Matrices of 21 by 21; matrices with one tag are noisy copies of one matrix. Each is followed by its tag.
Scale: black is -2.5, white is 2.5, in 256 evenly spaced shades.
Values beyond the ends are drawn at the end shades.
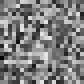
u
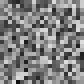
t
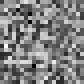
u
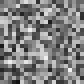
u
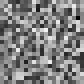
t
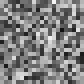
t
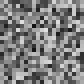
t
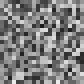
t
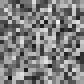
t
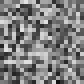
u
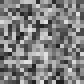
u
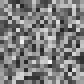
t
